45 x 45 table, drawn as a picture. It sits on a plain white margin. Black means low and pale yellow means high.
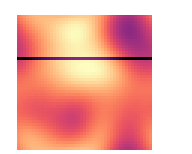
Average level on the scale: 70%. Odd lines: row 15. Ninth with the lowest average: top right.
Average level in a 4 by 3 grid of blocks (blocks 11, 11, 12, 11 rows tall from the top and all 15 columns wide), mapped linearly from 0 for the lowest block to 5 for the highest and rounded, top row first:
450 / 251 / 233 / 332
